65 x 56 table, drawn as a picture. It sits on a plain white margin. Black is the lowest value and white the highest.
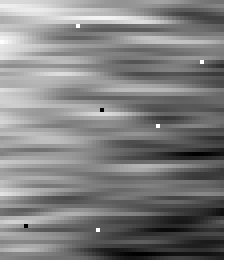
The top left is the ninth with the highest average. Neither half mirrors the other. Six lone cells stand out: four far higher and two far lower than their neighbours. There is an overall slope up to the top left. Streaks run across, left to right.
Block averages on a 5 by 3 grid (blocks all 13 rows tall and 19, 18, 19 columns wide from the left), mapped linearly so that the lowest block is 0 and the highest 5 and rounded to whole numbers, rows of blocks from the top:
543 | 432 | 431 | 422 | 310
